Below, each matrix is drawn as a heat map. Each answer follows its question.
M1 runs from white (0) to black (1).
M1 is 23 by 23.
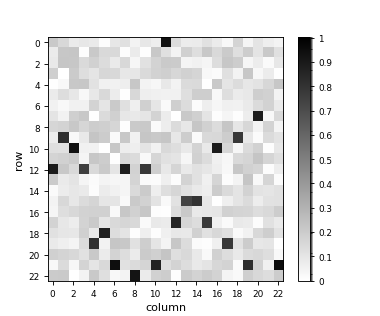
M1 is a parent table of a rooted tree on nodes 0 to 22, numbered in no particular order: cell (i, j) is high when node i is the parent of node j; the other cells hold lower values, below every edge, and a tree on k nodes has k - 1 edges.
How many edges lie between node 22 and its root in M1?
1
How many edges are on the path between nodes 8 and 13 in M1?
6
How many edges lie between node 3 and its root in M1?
4
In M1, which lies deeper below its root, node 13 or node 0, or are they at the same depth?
the same depth
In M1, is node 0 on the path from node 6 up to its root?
no
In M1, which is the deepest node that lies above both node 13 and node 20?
17
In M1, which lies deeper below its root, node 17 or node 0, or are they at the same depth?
node 0
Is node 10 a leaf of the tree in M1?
no
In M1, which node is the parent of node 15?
17
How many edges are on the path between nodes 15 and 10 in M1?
4
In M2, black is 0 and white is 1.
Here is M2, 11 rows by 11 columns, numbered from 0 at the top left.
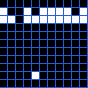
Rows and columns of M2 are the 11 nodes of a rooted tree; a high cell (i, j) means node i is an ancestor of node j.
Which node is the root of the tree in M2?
2
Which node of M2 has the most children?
1
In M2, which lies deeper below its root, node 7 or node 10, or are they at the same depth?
the same depth
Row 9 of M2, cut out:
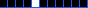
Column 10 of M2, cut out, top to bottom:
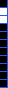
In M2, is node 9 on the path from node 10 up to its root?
no
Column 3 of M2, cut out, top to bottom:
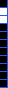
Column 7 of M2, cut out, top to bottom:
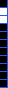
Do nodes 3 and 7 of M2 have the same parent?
yes
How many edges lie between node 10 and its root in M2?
2
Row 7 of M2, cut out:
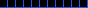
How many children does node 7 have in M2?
0
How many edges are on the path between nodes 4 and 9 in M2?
1
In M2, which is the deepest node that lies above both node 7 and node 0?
1
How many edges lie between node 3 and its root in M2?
2
